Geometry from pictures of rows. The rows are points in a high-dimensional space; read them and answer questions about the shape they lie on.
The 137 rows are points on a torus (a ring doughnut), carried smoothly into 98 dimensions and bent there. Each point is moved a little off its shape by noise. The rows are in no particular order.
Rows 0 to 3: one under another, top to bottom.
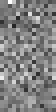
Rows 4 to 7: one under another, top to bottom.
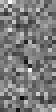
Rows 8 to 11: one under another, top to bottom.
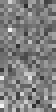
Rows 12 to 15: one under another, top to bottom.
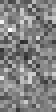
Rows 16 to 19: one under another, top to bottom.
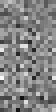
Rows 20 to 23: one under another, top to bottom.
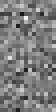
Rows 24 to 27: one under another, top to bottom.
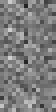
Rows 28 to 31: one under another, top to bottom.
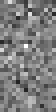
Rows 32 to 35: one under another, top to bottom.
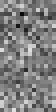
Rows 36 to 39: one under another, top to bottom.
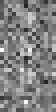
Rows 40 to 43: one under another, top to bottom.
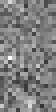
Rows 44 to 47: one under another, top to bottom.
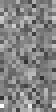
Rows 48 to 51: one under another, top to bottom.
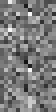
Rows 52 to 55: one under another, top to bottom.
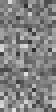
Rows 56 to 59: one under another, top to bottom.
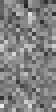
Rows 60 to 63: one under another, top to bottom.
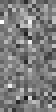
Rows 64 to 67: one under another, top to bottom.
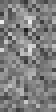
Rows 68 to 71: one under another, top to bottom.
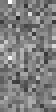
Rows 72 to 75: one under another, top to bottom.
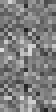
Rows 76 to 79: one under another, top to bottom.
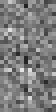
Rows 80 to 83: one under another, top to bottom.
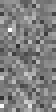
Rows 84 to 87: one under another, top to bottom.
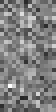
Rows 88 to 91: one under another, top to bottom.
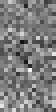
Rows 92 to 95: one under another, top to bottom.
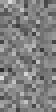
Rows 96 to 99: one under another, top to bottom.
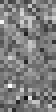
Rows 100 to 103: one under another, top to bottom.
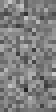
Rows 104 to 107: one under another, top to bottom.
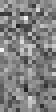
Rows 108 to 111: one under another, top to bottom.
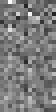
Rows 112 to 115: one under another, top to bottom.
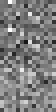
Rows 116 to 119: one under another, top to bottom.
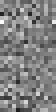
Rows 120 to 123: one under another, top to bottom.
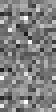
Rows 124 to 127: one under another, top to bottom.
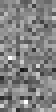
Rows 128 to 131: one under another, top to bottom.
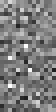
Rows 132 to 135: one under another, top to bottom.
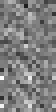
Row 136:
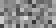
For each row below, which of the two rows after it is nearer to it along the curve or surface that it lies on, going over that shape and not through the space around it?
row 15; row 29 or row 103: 29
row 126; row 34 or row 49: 49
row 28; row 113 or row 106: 113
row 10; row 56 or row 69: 56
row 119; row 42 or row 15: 42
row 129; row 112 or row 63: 63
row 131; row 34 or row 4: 4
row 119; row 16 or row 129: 129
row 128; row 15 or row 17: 17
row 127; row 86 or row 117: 117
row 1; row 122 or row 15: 15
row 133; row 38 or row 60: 60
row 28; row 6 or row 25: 25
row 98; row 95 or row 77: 77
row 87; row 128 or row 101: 128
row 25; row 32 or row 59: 32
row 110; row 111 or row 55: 111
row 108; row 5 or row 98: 5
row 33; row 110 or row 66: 66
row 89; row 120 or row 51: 120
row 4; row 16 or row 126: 126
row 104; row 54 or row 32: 32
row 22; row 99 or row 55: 99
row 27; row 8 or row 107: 107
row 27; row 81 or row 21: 21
